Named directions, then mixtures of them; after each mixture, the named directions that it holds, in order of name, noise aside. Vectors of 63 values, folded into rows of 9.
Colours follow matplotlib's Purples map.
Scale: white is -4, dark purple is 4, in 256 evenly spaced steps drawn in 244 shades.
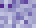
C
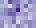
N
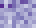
C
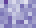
C, N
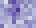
C, N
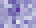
C, N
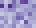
C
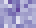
N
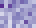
C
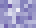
N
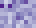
C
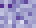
C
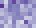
C, N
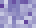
C, N
